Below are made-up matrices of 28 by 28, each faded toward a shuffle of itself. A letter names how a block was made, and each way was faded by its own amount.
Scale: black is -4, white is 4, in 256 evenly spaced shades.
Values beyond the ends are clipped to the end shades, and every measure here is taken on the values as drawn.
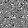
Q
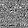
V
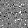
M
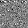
V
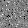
Q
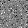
Q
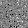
Q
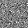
V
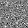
V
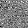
V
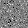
Q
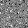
Q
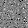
Q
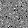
Q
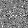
V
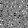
M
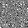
M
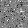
M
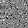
M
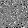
Q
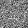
V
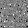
M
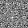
V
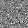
V
